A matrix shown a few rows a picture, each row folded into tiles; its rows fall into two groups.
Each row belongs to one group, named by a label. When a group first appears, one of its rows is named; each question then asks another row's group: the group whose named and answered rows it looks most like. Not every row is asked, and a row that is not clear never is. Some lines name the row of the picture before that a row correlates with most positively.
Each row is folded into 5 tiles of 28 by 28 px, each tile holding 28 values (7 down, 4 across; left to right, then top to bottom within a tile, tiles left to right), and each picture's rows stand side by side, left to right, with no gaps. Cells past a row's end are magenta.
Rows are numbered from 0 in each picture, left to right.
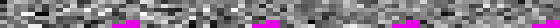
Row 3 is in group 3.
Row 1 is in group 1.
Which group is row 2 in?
3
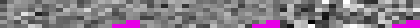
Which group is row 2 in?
3
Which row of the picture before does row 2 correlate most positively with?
2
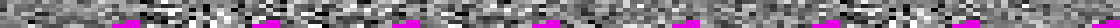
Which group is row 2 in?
3
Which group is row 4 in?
3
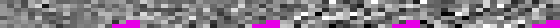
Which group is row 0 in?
1
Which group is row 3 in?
3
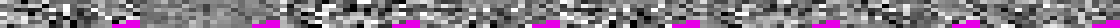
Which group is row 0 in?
1
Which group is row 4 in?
1
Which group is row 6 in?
1
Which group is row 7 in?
3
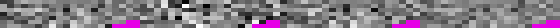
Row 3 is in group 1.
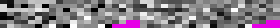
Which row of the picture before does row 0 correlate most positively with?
0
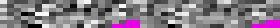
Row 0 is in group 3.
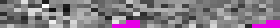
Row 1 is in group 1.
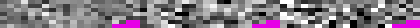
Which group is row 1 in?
3
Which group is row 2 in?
1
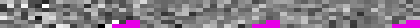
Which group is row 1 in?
3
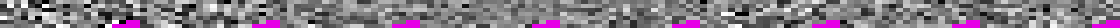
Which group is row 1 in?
3
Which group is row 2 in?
3
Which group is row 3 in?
1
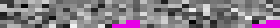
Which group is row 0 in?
1
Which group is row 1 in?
1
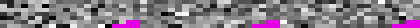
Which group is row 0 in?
1
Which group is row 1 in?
3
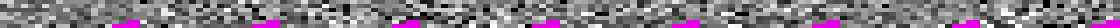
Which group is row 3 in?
1
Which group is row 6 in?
1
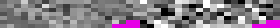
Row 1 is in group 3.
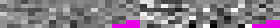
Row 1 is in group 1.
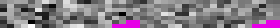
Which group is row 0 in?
3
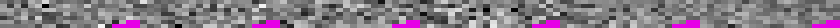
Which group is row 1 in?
3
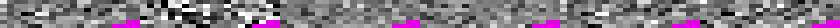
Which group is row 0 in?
3
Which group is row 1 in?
1
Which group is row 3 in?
1
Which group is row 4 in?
3
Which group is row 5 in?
3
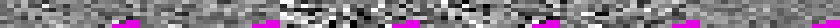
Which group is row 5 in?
1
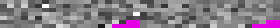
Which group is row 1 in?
1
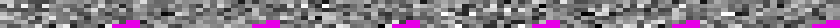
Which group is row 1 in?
3
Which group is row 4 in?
3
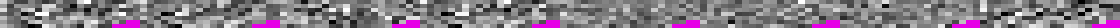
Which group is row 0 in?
3
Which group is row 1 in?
3
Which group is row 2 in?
1
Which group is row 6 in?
1
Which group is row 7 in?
3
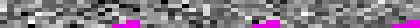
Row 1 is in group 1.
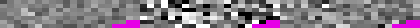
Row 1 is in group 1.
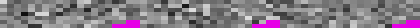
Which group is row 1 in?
1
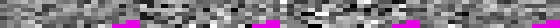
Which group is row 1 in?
1
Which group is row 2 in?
3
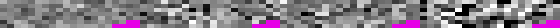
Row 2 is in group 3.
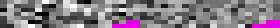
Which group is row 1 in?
1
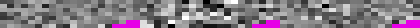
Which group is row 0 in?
1
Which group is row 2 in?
1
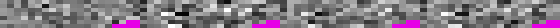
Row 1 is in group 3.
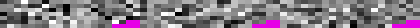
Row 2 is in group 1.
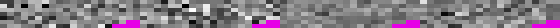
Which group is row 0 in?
1
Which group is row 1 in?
1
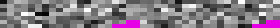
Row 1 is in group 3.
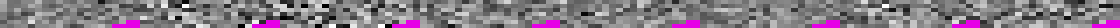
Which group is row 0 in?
3
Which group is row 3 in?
3
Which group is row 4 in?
3
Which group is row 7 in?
3
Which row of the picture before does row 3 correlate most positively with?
1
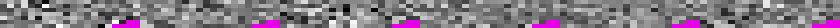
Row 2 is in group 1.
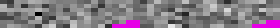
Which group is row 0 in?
1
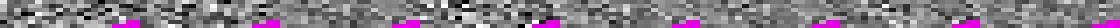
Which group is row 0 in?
3
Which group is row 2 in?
1
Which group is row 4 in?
1
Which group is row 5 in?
1
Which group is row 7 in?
3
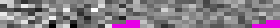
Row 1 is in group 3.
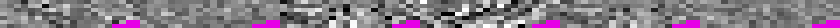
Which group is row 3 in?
3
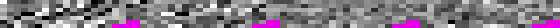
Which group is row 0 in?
3
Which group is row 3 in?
3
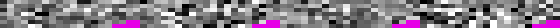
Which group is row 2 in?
1
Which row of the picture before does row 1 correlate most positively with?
1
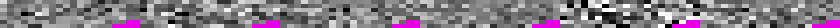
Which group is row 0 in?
3
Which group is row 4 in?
1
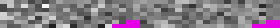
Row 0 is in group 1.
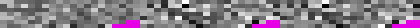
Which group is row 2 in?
1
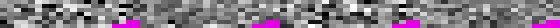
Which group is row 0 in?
3
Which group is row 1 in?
3
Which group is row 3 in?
1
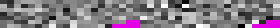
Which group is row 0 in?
1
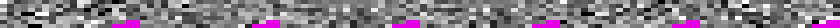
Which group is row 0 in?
3
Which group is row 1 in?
1
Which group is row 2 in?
1
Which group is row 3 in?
1
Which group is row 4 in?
3
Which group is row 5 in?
1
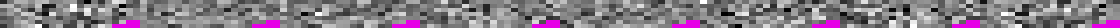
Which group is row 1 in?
3
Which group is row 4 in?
3
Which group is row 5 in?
3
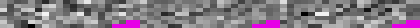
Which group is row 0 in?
3
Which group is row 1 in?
3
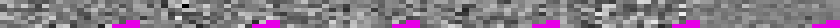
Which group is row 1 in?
1
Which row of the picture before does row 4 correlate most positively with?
0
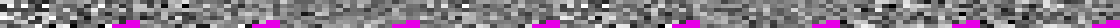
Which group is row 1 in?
1
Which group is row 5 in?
1
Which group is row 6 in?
3
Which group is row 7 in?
3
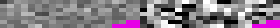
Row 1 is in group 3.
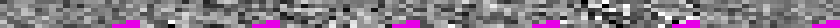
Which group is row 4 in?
1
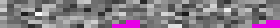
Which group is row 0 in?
3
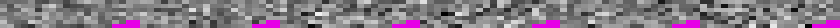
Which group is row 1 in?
1
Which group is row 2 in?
3
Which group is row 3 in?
3
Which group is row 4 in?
3
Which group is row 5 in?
1
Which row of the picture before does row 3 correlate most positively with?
0
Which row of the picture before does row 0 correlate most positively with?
0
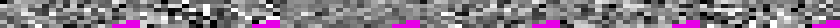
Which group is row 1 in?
1
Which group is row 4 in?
3
